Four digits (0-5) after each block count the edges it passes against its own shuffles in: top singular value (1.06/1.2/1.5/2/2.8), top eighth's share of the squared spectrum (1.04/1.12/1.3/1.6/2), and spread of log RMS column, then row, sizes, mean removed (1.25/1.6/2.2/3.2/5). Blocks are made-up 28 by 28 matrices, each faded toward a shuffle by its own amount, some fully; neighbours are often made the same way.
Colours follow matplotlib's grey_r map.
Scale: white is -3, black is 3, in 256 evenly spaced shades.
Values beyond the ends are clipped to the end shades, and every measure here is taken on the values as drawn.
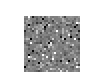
1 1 0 0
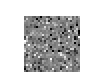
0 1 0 0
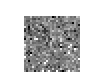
2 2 0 0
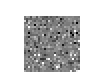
0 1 0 0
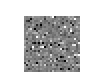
0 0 0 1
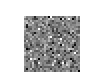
2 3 0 0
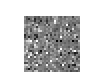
3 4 2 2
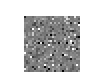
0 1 1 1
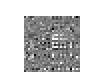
3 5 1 3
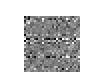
3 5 1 3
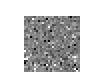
1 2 0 0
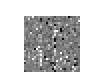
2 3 1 0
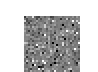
0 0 0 0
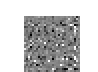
3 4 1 2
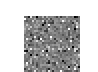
0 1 0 1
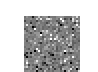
0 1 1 0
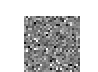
2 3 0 1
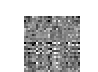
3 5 2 3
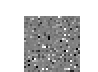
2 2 0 1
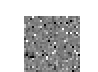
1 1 0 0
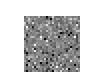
0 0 1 0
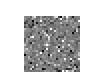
0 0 0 0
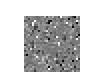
0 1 0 0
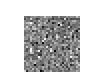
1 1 0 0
